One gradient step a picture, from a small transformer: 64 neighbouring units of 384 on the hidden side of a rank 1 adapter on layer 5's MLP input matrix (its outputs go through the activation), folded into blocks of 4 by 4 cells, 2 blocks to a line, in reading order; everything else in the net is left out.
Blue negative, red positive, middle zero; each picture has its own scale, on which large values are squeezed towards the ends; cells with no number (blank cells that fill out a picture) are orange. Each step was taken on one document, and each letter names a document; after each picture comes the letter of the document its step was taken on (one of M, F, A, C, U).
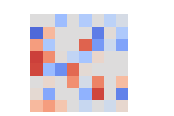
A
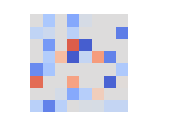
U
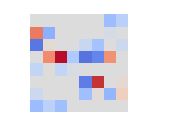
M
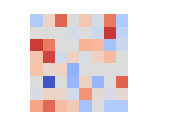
A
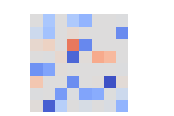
U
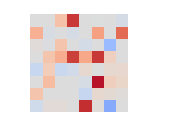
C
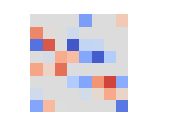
M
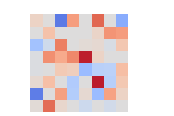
C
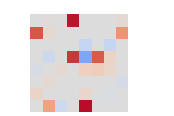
C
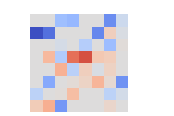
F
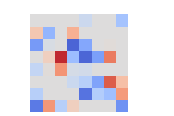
M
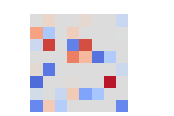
U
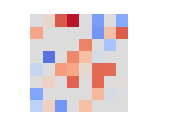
C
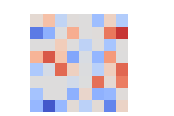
F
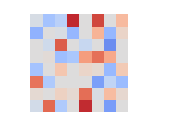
C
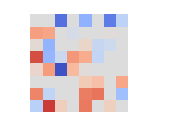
A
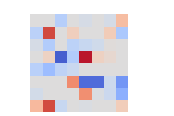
M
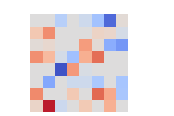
A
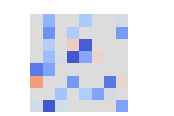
U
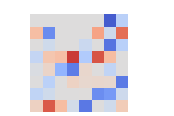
F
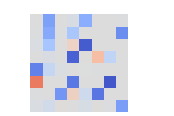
U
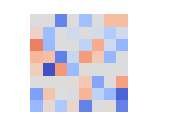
A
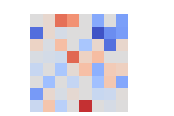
C
